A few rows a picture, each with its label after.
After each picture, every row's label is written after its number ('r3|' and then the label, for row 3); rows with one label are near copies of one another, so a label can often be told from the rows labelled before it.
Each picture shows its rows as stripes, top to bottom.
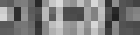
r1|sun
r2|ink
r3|ink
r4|sun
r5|sun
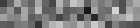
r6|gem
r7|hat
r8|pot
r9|sun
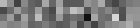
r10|ink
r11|gem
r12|hat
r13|pot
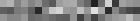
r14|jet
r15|sun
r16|pot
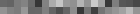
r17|sun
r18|pot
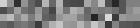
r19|ink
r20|gem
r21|jet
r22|sun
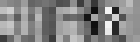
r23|pot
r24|jet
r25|hat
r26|jet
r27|jet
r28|gem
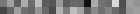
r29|hat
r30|gem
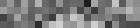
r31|hat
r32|pot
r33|gem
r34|sun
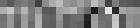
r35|sun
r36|jet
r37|hat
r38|hat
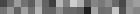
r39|gem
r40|hat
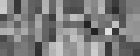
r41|ink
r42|ink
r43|gem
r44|hat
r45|jet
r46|gem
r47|sun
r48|sun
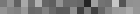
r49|hat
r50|pot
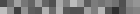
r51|gem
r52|ink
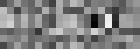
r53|gem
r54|ink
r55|jet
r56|jet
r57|sun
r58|pot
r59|gem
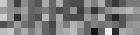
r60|ink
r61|pot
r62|ink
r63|gem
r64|jet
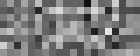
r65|hat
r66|sun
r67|hat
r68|gem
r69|jet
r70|sun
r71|ink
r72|pot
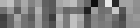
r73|jet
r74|hat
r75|gem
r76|gem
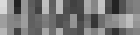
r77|ink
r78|ink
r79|pot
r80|pot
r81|ink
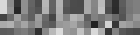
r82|ink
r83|ink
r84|gem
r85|jet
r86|sun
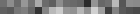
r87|hat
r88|sun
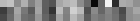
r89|jet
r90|gem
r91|gem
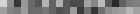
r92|ink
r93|pot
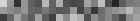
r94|ink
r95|pot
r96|gem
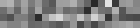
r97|jet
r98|hat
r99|sun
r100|pot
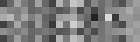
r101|gem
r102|pot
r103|jet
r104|gem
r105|pot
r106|gem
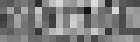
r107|sun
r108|hat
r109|gem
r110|gem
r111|sun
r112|pot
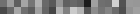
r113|hat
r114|gem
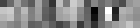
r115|gem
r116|jet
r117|jet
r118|pot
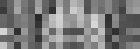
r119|gem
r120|gem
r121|sun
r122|sun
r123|ink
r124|sun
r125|ink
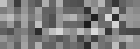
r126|ink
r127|hat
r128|jet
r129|hat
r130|sun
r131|pot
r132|hat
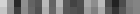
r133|ink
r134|ink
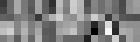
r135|gem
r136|gem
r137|sun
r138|jet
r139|jet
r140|hat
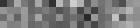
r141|gem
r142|pot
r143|hat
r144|pot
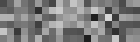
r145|gem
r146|sun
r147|jet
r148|sun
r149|ink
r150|hat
